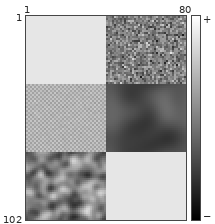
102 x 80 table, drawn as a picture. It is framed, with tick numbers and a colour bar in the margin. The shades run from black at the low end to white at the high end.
It is made of 3 by 2 panels. Panel 1,1: very high, flat. Panel 1,2: middling, fine-grained, strong in contrast. Panel 2,1: high, checkered. Panel 2,2: low, smooth. Panel 3,1: middling, blotchy, strong in contrast. Panel 3,2: very high, flat.
